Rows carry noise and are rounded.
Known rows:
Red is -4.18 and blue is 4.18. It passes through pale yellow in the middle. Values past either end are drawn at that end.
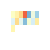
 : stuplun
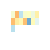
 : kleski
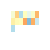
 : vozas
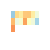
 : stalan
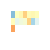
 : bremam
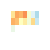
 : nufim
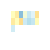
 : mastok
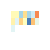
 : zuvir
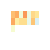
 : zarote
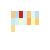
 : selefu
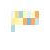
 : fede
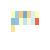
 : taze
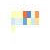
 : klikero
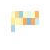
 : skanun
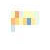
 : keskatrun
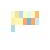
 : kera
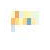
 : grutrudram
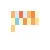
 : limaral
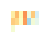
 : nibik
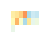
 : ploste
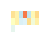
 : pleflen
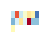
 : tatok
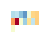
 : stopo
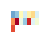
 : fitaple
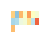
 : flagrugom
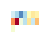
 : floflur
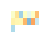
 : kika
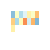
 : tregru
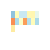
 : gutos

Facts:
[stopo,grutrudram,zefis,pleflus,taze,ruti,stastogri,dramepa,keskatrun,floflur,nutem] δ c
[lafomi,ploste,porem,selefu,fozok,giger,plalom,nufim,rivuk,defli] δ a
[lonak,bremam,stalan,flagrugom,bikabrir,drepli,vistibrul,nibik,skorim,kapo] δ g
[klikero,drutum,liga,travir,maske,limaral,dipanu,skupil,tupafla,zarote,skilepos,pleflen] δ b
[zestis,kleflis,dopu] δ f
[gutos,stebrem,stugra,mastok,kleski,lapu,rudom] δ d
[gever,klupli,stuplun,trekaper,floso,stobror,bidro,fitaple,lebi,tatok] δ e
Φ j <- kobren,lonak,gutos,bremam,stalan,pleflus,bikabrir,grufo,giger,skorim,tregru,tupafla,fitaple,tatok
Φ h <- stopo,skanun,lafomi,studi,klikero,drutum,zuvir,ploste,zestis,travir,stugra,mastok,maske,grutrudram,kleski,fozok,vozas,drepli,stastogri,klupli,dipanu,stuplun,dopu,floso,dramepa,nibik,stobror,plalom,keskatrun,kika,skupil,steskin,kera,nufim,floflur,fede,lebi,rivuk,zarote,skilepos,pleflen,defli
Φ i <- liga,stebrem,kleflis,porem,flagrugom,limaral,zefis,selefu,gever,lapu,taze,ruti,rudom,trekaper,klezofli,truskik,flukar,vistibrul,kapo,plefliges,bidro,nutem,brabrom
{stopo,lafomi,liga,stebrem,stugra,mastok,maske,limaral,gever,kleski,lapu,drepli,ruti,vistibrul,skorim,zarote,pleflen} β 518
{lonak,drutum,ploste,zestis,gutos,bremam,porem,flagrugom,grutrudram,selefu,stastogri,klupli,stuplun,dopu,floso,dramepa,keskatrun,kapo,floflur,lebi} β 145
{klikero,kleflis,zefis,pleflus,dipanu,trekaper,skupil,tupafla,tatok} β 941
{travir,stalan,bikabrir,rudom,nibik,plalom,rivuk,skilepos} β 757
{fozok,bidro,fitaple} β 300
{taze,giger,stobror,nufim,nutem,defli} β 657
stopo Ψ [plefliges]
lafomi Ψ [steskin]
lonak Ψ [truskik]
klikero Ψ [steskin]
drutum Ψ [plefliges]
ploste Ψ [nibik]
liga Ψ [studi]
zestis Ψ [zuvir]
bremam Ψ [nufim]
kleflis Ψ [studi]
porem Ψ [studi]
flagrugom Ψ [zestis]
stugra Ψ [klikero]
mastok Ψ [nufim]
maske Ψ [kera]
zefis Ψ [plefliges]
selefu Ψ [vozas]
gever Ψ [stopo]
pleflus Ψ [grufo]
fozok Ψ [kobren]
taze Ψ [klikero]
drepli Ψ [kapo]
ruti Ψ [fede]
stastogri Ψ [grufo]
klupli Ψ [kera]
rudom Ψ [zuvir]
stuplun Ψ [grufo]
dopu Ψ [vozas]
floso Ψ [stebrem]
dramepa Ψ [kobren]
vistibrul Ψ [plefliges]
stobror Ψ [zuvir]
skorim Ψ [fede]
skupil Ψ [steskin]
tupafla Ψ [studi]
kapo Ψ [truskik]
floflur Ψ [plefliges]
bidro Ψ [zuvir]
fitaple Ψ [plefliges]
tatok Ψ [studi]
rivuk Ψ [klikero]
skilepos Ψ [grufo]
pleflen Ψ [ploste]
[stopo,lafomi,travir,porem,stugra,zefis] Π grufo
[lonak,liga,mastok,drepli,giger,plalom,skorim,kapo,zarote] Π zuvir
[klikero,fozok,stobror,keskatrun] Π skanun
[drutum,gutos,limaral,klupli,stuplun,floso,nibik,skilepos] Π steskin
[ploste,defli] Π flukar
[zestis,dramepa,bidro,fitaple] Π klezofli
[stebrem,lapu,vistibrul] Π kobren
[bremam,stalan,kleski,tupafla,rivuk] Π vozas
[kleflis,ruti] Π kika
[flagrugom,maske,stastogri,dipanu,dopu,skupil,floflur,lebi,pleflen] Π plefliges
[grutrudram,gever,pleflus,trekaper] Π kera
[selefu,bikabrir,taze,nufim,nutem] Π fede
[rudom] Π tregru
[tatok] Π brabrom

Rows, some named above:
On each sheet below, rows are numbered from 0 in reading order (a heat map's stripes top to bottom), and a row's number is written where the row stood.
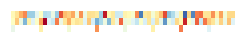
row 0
lafomi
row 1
drutum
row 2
zarote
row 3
bidro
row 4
skilepos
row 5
stobror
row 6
vistibrul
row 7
travir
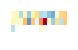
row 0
steskin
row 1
stopo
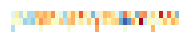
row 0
stugra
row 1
plalom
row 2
lebi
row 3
giger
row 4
liga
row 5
trekaper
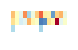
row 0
dopu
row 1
kleflis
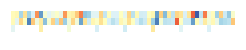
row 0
zuvir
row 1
grufo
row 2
rivuk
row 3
dramepa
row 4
dramepa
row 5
rudom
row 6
zestis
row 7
stastogri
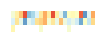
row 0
stobror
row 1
lebi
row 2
klikero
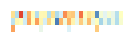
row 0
gever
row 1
zuvir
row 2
dipanu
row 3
pleflus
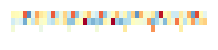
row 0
klikero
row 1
skupil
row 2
tupafla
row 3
tupafla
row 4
ruti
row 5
bidro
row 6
nutem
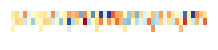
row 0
drepli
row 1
drepli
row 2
porem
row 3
plefliges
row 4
taze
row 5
kapo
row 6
zefis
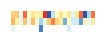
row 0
dipanu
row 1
studi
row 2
zestis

